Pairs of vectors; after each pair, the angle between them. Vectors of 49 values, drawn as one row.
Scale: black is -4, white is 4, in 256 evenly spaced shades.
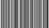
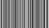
partly aligned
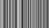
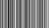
partly opposed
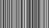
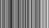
orthogonal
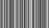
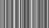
partly aligned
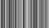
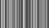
nearly opposite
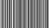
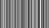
orthogonal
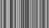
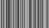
partly opposed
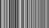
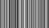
nearly parallel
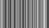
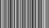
partly aligned
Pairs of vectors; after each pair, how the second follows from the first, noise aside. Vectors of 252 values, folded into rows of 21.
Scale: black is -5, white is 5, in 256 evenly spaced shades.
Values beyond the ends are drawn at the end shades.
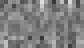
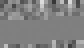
partly zeroed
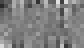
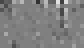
partly zeroed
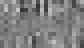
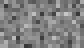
shuffled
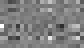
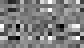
scaled up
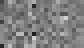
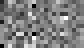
scaled up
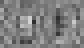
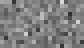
shuffled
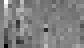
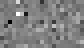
shuffled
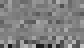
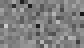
shuffled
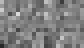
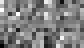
scaled up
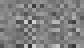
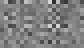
reversed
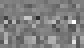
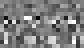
scaled up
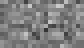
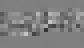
partly zeroed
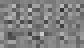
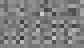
reversed
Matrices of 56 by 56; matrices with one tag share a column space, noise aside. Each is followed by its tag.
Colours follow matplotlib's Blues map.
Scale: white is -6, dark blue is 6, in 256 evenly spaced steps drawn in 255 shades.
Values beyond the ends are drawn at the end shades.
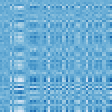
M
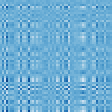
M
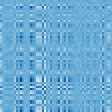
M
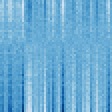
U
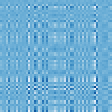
M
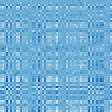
M
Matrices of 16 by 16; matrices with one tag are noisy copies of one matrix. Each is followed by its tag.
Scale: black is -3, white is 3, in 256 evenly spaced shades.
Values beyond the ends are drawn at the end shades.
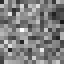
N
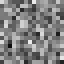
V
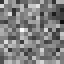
N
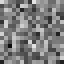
V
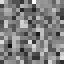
V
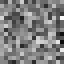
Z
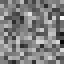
Z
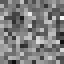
Z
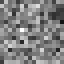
N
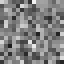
V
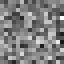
Z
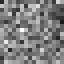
N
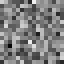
V
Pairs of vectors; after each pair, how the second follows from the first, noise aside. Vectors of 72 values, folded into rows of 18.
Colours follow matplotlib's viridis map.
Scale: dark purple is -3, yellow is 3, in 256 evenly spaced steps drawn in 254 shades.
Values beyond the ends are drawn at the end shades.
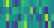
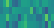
shrunk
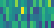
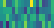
wrapped around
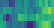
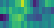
wrapped around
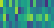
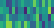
wrapped around
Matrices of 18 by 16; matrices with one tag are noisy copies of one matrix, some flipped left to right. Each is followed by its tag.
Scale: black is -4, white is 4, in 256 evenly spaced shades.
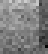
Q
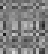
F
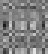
F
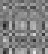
F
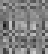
F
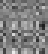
F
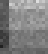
Q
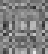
F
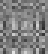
F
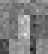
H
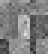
H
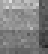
Q
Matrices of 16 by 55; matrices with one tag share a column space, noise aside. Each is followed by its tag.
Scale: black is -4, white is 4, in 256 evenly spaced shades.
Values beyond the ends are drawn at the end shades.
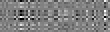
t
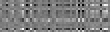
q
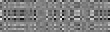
t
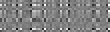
q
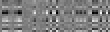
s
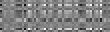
q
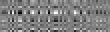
s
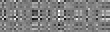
t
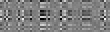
t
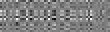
t
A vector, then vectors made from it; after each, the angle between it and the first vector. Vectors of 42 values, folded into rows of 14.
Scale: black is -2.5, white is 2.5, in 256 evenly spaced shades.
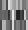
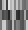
nearly parallel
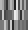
orthogonal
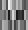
nearly parallel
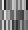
orthogonal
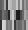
nearly parallel
